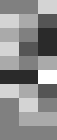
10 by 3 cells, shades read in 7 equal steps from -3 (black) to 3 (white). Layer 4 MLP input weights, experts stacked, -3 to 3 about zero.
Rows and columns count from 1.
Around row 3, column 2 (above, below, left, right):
1 -1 1 -2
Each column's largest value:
2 2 3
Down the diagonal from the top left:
0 1 -2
